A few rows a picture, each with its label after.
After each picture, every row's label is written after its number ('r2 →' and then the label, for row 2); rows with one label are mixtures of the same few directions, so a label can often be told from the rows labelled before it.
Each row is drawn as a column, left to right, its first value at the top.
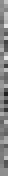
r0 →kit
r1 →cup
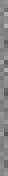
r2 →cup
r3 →cup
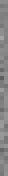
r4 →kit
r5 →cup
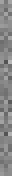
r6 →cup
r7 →cup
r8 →cup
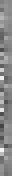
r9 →kit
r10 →cup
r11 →cup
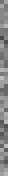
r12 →kit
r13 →cup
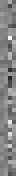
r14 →cup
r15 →cup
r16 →kit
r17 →cup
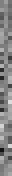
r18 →kit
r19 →cup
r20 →cup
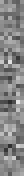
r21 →cup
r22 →kit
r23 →cup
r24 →kit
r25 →cup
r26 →cup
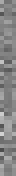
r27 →cup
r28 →kit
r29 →kit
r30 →cup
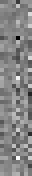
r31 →kit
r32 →kit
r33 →kit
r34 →cup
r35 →kit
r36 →kit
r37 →cup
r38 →cup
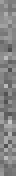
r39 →cup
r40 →cup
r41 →kit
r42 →cup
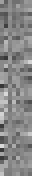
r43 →cup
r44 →cup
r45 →cup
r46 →cup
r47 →kit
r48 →cup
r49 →cup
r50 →cup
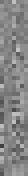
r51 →cup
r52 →cup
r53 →kit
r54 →cup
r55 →kit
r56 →cup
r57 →kit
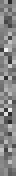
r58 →kit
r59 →kit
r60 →cup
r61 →cup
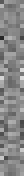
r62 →kit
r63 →kit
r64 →kit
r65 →kit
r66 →cup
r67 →kit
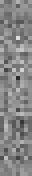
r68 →kit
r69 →kit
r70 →cup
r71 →kit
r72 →kit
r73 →kit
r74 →kit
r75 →kit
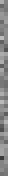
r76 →kit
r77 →kit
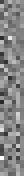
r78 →kit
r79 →cup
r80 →kit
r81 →cup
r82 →cup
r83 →cup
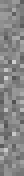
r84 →cup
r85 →kit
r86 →cup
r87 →cup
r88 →kit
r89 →cup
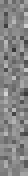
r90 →kit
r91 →cup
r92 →cup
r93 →kit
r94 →kit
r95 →kit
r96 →cup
